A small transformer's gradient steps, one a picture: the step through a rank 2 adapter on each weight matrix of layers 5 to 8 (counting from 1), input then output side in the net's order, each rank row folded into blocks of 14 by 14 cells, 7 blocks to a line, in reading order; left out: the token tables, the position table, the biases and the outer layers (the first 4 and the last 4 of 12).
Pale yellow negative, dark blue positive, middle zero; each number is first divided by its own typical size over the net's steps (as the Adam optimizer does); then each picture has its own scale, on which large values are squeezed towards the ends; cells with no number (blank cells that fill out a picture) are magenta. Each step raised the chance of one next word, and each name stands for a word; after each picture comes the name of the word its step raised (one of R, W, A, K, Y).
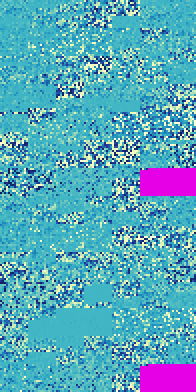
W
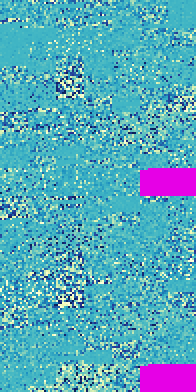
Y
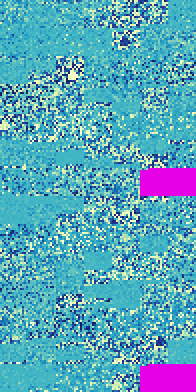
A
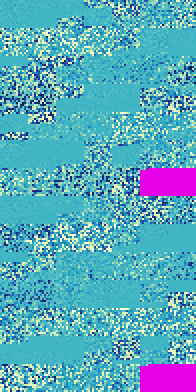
A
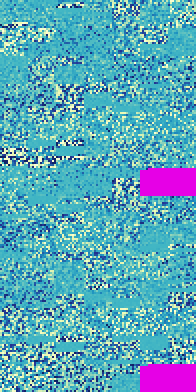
W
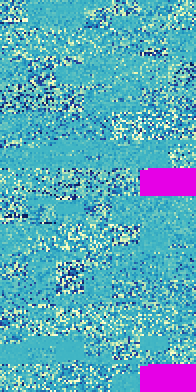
A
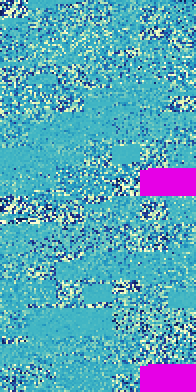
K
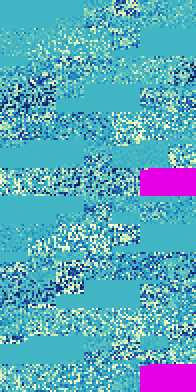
A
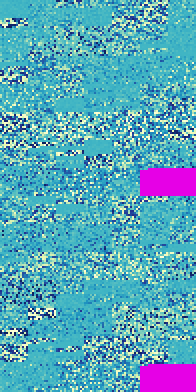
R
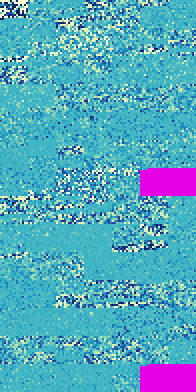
K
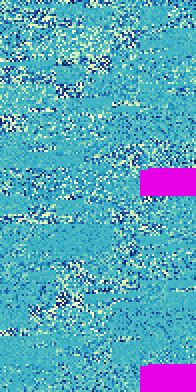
K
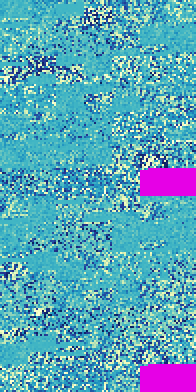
R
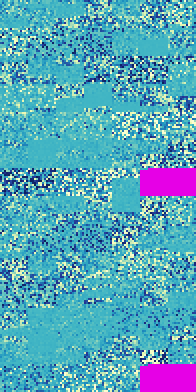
R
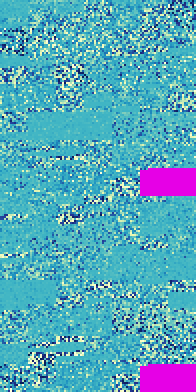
K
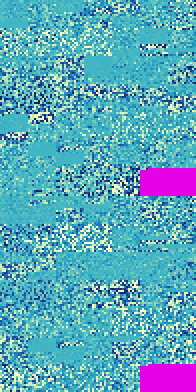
A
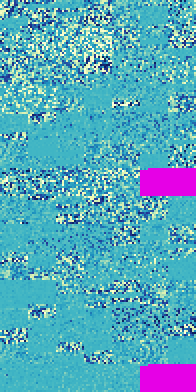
K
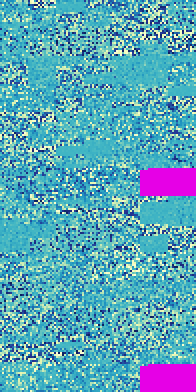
R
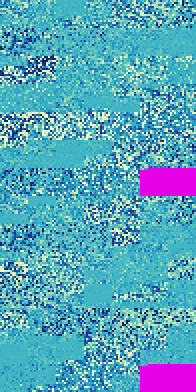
R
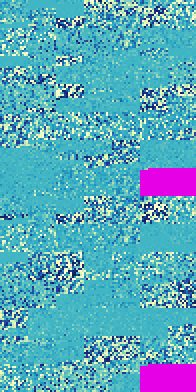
W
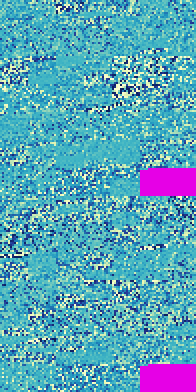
R
